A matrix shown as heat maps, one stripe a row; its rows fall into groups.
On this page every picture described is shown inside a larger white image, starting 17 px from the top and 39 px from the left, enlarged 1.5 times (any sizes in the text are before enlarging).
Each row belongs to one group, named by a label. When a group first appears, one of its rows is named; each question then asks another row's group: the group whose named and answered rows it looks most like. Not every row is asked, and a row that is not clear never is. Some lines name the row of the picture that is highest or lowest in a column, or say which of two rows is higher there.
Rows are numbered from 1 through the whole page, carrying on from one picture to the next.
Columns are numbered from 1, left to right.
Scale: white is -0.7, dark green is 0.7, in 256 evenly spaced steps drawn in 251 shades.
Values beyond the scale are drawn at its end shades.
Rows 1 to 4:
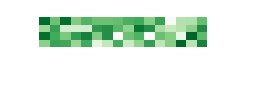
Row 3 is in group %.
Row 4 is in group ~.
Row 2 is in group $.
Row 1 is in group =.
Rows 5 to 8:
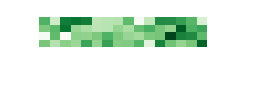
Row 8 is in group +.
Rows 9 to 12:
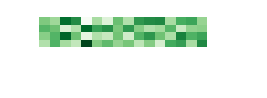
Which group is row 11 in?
~
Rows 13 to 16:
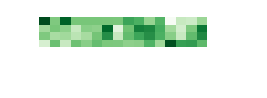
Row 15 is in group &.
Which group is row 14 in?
&
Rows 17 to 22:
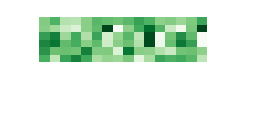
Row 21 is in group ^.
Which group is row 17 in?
$
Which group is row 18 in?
&
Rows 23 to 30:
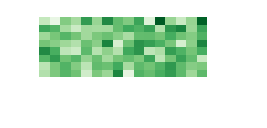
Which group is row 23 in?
+
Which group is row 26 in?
&
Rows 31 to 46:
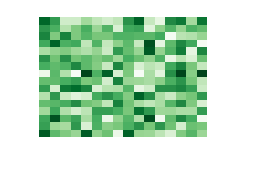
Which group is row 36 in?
=
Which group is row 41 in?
$
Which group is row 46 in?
^
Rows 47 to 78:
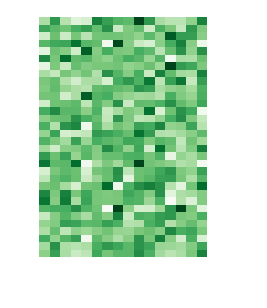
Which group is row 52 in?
=
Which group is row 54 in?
+
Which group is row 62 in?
$
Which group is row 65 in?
=
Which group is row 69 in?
&
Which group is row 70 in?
=
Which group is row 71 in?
=
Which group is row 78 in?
$
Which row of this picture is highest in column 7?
69
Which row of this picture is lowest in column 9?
68
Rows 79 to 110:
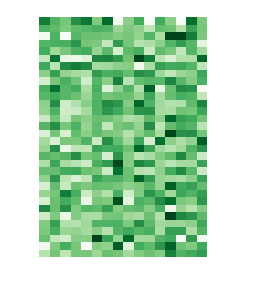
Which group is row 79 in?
%
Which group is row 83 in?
%
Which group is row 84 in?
$
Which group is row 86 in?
$
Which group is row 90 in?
$
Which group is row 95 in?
+
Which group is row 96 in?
$
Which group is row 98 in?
$
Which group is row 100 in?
$
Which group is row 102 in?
~
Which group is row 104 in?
=
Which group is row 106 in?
$
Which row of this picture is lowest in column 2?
95
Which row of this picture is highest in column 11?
88
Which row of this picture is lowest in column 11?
79
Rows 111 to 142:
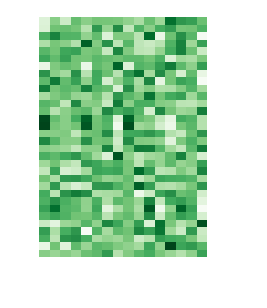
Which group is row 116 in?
=
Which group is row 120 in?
^
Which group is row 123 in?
+
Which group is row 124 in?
^
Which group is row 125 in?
^
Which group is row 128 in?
&
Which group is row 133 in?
$
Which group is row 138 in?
+
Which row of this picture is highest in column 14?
136
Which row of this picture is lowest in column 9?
117
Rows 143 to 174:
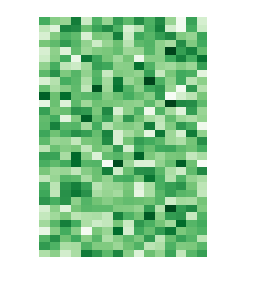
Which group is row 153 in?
=
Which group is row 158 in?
%
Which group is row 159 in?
&
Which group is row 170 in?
~
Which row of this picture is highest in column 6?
152
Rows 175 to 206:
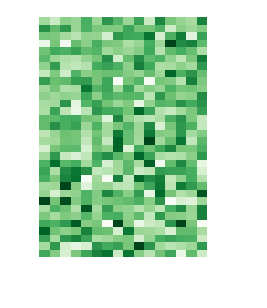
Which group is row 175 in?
+
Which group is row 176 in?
=
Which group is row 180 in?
&
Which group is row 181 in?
$
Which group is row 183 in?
%
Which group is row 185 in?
+
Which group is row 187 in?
$
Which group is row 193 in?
$
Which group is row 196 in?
~
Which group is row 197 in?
~
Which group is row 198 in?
+
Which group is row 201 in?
+
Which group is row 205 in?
$
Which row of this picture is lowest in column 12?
194
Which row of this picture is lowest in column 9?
192
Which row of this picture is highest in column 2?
194
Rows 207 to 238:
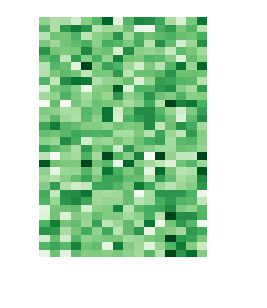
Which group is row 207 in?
&
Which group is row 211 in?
^
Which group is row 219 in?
&
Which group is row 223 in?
~
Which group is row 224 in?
^
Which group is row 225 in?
+
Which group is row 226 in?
^
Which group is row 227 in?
+
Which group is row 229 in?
$
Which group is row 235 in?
%
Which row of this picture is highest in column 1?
226
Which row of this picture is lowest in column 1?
218
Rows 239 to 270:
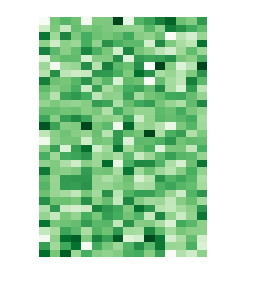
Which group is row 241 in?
=
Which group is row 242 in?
+
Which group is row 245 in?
+
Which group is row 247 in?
%
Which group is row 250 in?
&
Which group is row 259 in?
^
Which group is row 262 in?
&
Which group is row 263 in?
^
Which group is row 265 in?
+
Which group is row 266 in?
^
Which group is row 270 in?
=
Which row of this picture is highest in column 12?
245
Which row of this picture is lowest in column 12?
256
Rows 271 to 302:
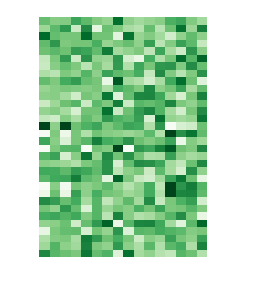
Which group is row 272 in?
~
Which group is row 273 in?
^
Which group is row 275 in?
%
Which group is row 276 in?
~
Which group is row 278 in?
+
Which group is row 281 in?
&
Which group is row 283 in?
&
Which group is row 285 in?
=
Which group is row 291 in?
%
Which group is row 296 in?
~
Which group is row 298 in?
&
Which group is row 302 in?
^
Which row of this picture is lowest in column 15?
285
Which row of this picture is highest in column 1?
285
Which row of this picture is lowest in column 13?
285
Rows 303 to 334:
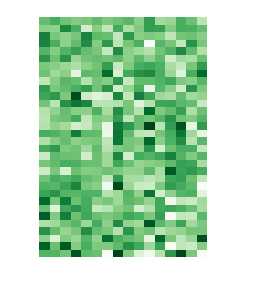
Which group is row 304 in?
~
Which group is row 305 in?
^
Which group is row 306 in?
%
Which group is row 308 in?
=
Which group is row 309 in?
&
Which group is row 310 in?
&
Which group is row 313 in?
~
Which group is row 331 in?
^
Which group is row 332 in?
+
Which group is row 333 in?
=
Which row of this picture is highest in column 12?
332
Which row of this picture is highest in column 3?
333
